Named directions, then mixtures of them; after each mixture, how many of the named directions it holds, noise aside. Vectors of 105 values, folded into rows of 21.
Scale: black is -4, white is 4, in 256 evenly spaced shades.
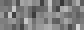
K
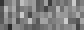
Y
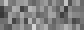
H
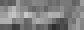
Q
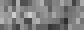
three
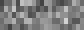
two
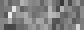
three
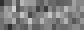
three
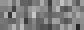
one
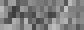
two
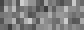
two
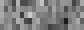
three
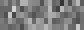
two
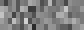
two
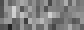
three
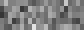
one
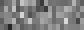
two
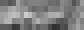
one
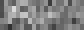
three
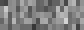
two
